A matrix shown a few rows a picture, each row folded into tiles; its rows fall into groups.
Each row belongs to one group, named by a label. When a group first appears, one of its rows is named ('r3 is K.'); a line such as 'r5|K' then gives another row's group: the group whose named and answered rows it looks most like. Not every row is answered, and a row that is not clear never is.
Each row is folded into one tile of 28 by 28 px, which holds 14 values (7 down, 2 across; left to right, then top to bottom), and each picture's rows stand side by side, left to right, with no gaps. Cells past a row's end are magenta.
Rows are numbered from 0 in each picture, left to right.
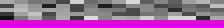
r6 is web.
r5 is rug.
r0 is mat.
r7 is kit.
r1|rug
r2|rug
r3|rug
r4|web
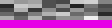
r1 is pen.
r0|web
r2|rug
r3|web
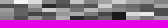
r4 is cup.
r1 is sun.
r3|mat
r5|kit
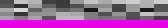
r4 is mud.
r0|rug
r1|pen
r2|rug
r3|mud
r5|mud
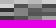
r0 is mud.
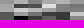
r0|sun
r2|cup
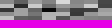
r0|pen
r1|cup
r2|kit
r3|pen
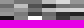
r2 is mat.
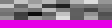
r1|sun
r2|web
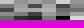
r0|mud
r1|mat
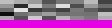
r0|sun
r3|cup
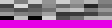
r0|kit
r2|mat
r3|web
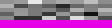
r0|sun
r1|kit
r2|kit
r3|sun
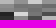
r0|cup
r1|kit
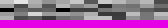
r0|mud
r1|mud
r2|mud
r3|rug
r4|cup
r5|cup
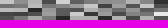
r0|mat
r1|pen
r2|cup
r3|sun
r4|sun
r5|pen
